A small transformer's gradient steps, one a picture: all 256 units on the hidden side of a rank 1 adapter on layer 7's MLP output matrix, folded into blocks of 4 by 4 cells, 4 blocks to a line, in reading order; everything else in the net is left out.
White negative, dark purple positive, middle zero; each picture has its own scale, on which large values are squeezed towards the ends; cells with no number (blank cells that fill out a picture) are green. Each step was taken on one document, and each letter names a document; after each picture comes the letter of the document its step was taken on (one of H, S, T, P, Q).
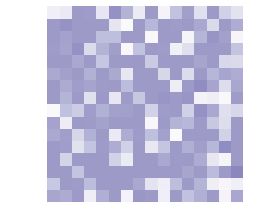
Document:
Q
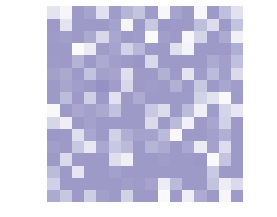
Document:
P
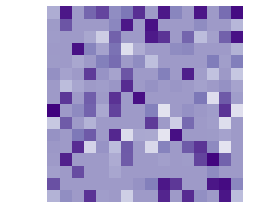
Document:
P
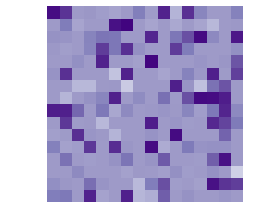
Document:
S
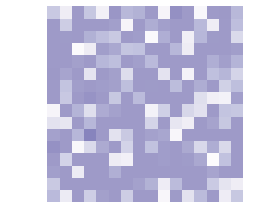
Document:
P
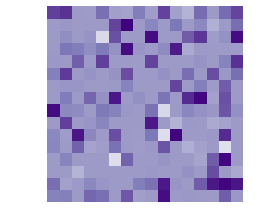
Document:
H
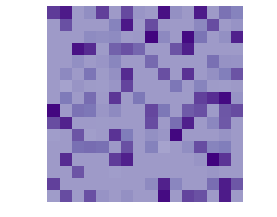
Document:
P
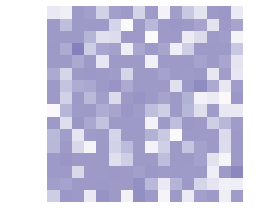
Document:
H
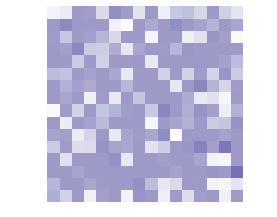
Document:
Q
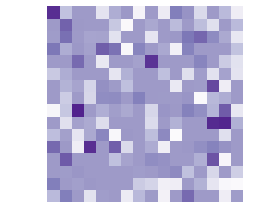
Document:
S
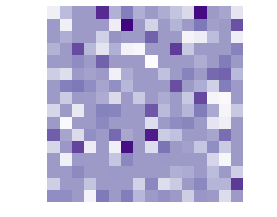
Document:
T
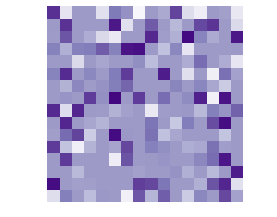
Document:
T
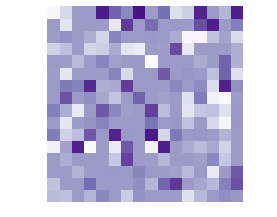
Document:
T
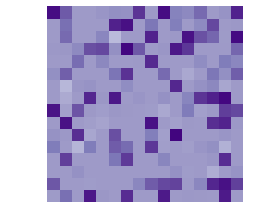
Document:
S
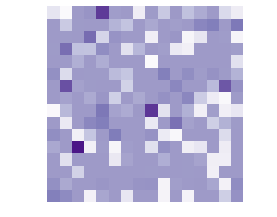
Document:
H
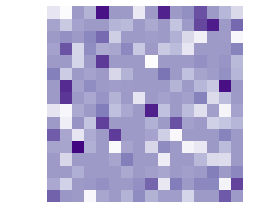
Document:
H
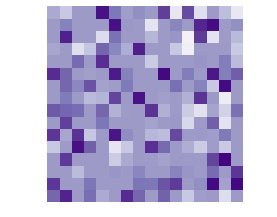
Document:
T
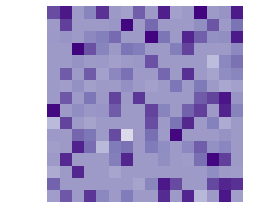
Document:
P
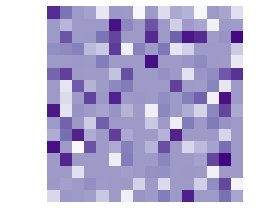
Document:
H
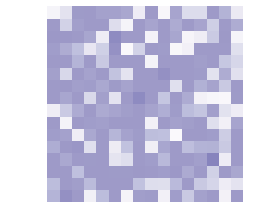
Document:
T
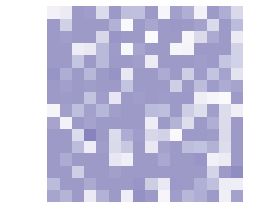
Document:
Q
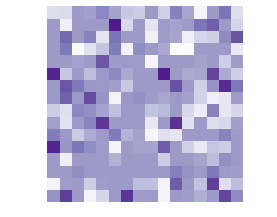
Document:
Q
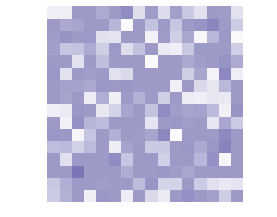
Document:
S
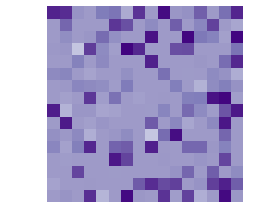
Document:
Q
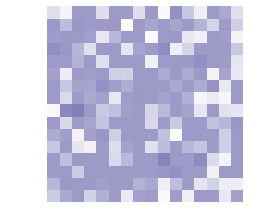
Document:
H
